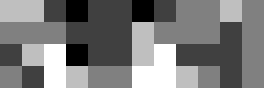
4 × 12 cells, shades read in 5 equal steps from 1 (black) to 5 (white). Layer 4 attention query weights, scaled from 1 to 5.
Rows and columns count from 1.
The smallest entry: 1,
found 3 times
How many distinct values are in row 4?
4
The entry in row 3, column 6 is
2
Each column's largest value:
4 4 5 4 3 3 5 5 4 3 4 3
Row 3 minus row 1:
-2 0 3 0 0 0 3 3 -1 -1 -2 0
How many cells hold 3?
16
